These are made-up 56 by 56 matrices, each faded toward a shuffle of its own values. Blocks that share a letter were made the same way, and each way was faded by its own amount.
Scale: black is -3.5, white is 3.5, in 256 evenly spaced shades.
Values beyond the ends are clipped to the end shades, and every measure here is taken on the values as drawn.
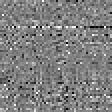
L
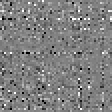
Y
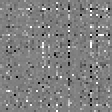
Y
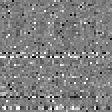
L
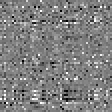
L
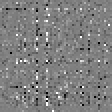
Y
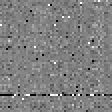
L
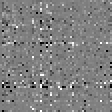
Y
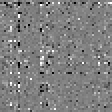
Y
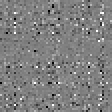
Y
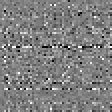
L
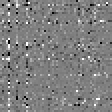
Y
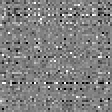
L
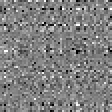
L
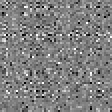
L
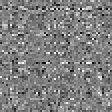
L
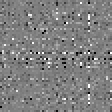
Y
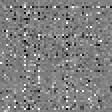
Y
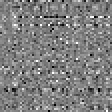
L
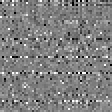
L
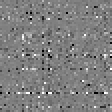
Y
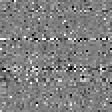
L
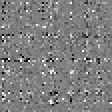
Y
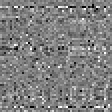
L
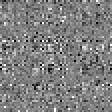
L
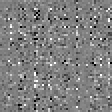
Y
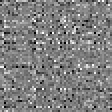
L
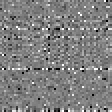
L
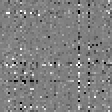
Y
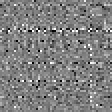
L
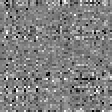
L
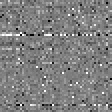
L
